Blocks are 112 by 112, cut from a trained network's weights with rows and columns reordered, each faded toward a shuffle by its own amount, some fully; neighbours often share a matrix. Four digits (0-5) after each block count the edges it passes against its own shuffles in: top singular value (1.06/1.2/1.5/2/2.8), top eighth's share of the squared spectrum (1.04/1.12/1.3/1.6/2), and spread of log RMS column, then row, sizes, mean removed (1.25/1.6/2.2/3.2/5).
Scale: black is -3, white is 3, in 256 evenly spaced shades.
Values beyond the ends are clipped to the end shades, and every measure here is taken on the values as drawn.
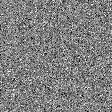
0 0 0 0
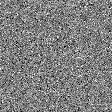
0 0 0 0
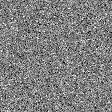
0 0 0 0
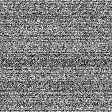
4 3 0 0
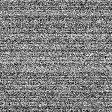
4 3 0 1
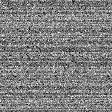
4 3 1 0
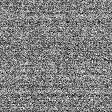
3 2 0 0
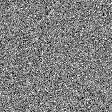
1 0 0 0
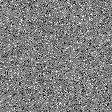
1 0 0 0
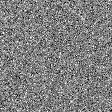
0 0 0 0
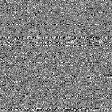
4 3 0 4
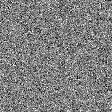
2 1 0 0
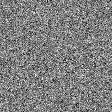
0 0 0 0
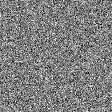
1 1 0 0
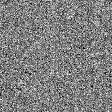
2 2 0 1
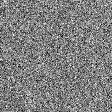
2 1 0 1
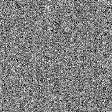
2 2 1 2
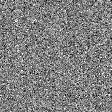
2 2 0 1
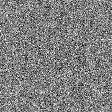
2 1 0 0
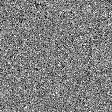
1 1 0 0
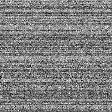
5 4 1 1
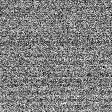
3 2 0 0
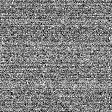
4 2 1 0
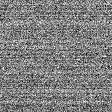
3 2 0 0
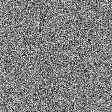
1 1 0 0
